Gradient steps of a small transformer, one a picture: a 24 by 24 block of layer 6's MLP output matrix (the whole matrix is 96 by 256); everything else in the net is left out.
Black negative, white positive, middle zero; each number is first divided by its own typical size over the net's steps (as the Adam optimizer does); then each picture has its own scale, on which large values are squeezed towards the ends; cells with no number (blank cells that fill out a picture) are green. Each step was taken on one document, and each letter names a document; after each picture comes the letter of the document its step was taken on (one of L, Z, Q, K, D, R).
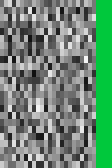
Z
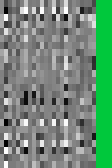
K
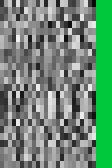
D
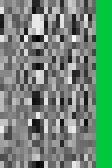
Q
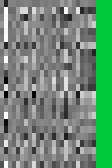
K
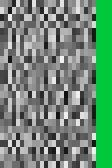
D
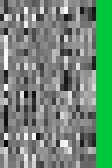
K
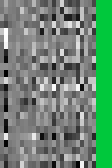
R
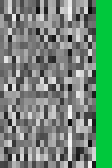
Z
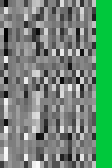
R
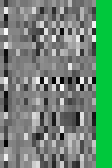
R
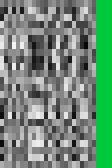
Q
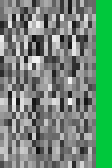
Q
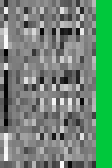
R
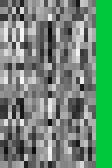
D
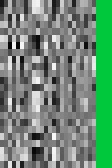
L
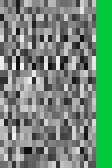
D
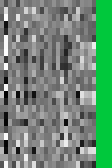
K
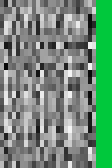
Z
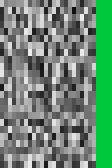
Q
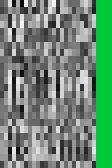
D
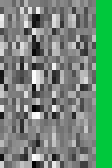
L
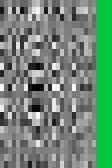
L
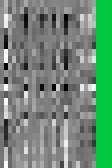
K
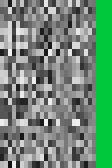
Q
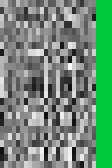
Q
